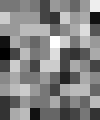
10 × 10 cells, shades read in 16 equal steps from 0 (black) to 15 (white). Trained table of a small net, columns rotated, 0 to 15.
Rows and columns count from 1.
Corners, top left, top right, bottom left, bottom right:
7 14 3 3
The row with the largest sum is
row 3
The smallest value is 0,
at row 5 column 1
